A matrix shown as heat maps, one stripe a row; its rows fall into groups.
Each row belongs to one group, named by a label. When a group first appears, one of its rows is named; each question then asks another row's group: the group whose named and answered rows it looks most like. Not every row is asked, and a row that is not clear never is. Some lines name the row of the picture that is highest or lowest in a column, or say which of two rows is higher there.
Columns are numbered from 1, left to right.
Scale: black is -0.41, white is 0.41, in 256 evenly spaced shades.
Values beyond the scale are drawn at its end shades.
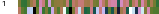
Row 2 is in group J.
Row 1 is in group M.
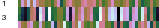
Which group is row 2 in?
M
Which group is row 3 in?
M
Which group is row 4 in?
J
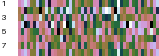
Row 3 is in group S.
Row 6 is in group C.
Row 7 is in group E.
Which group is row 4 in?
J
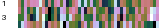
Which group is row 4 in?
C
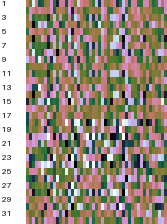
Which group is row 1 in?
E
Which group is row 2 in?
C
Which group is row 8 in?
E
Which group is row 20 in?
S
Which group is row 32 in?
E
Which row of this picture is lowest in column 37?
24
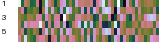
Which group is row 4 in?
S
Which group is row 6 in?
E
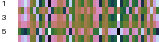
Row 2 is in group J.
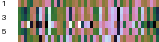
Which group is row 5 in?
M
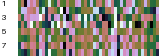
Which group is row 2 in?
C
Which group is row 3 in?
S
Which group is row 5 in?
C
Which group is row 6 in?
M
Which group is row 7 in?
C
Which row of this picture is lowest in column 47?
8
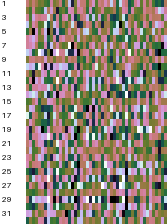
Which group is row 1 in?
C
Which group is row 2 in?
E
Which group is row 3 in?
S
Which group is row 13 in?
S
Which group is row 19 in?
J
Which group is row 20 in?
S
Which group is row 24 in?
J
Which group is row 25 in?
M
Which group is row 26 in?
S
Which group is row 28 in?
M
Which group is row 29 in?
S
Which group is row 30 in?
M
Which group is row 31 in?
J
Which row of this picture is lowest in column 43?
10
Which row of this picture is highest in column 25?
29
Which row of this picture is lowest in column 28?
14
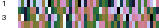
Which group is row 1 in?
E
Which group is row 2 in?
M
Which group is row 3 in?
J
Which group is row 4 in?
J
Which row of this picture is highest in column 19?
3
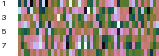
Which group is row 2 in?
E
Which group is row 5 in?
M
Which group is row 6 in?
S
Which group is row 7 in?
S
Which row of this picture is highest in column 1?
2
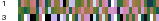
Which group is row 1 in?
C
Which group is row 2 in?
M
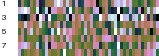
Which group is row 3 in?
M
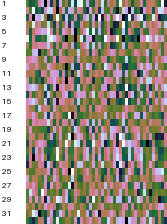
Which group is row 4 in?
S
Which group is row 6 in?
J
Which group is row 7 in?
S
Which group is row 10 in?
J
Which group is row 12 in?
J
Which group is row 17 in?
C
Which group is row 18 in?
S
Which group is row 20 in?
C
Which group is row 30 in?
E
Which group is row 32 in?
M
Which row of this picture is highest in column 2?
28
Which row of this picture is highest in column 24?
31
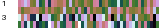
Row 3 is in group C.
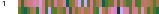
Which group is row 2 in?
M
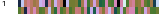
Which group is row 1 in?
C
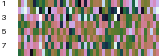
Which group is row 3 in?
S
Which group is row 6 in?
E
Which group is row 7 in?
S
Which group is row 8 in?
E
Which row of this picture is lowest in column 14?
8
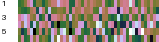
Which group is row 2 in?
M
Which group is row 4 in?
J
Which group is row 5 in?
J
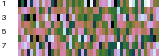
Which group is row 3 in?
J
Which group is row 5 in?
J
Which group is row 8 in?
E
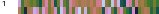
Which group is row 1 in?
C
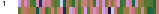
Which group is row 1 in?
C
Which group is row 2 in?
C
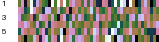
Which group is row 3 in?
J
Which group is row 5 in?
C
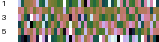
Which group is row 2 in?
J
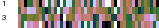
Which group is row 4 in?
S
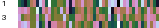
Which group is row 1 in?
M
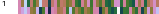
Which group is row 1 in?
E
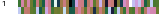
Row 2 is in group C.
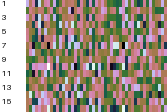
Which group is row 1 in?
E
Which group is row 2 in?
C
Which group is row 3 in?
E
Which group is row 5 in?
E
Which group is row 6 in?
J
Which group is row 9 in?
M
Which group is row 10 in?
S
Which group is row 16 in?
S
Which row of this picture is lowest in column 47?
7
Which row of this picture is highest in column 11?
9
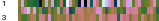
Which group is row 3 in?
M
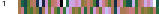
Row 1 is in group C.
